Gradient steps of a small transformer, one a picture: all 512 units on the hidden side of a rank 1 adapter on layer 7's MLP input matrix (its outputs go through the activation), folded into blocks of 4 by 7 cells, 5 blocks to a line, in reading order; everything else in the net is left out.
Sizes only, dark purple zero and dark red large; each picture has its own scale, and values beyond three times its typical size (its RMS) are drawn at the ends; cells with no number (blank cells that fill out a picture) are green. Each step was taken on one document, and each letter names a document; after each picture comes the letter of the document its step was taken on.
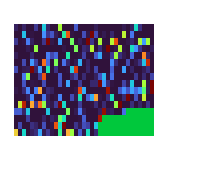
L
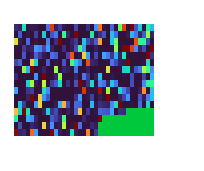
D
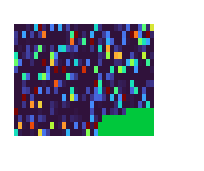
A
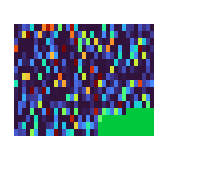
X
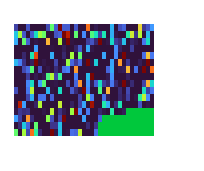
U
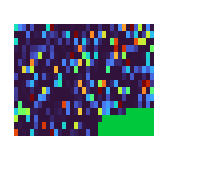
D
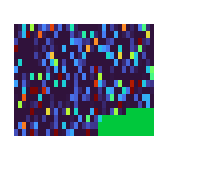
X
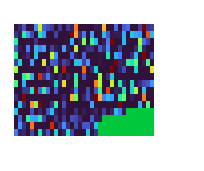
A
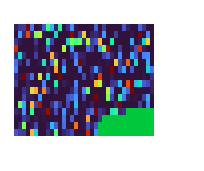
X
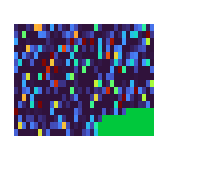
A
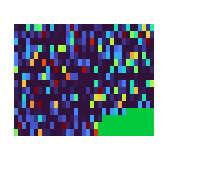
A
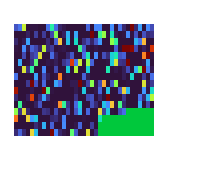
D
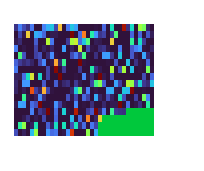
X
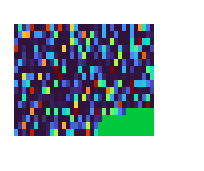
X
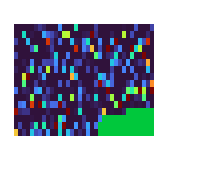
L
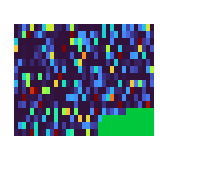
X
